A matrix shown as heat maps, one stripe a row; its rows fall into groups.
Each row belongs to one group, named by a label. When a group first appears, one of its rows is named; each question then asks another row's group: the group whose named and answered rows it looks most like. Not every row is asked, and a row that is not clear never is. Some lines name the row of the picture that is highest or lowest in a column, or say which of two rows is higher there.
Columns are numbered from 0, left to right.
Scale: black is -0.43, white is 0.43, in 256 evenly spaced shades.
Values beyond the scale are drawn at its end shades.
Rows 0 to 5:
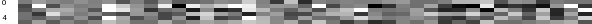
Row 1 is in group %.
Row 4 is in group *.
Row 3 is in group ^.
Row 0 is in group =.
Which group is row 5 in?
%
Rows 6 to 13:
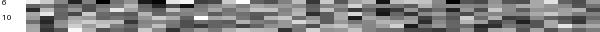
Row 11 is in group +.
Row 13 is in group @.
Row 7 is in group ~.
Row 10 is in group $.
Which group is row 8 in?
%
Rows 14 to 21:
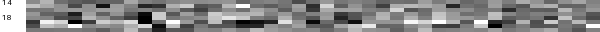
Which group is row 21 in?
~
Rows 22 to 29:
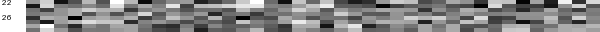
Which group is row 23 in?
%
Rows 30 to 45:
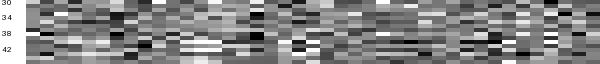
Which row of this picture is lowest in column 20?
33
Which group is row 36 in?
^
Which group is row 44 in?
$
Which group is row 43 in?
+
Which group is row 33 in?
^
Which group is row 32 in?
*
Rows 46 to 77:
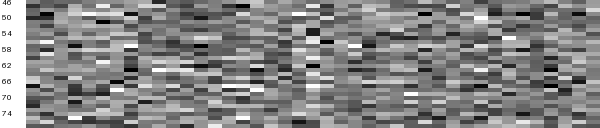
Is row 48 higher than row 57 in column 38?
No
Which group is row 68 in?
*
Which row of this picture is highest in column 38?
65
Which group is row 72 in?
%
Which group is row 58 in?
+
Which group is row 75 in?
@
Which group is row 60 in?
%
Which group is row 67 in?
%
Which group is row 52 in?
+
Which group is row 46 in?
~
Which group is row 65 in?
@
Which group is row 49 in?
+
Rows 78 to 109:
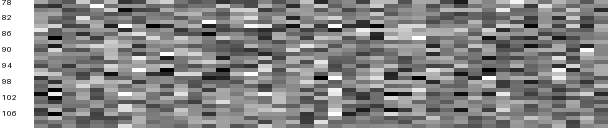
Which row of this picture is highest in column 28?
95
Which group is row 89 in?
+
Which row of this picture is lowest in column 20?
97
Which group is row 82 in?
@
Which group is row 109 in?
*
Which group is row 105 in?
%
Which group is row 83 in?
$
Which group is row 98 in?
+
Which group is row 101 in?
%
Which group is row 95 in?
~
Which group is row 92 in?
~
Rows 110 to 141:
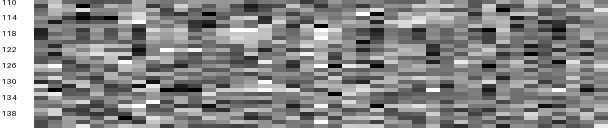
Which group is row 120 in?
%
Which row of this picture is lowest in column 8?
130
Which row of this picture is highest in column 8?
135
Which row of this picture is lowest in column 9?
132
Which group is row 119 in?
%
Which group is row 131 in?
@
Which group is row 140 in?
%
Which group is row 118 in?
%
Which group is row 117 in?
%
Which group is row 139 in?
^
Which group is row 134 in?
%
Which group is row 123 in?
+
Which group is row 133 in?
$
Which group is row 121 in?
+
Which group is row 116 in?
=
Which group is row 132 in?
~
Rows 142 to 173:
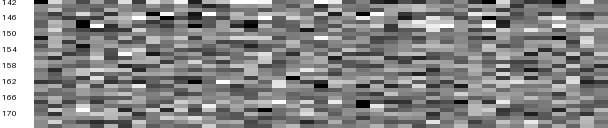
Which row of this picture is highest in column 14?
142
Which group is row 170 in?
+
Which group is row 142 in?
%
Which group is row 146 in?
~
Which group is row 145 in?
$
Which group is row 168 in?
$
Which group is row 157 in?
~
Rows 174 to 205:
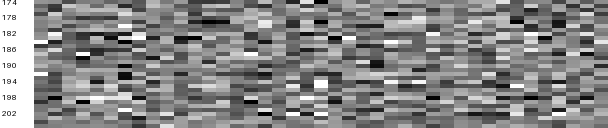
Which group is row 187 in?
@
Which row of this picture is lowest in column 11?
183
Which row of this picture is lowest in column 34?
179
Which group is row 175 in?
^
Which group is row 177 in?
%
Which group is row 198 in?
+
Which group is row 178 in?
=
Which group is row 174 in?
=
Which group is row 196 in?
^
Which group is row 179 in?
=
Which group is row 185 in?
%
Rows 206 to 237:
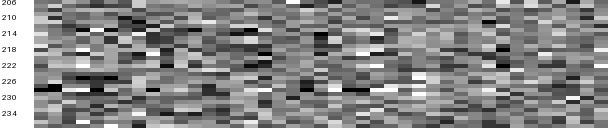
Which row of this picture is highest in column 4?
213
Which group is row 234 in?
~
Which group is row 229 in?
=
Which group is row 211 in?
$
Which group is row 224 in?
=
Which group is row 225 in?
=
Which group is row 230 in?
@
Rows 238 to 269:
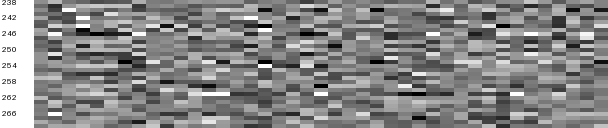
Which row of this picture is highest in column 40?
244
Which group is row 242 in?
@
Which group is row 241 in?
~
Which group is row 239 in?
+
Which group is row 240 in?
^
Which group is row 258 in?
~
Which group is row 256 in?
=
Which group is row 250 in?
+
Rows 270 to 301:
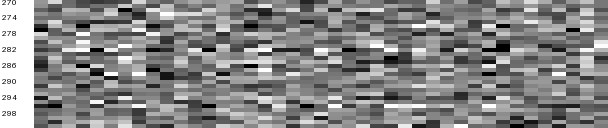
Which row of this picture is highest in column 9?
273
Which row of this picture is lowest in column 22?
282
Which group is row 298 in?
%
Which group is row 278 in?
@
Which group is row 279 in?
~
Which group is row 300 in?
+
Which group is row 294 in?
%
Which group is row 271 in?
*
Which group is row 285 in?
%
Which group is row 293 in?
^
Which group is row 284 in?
%
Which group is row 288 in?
~
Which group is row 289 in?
~
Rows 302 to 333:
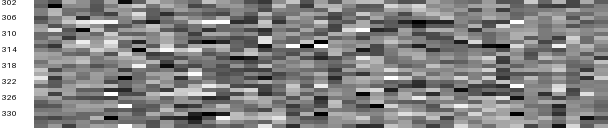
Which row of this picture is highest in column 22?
309
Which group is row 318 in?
~
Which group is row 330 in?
=
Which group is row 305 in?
~
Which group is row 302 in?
^
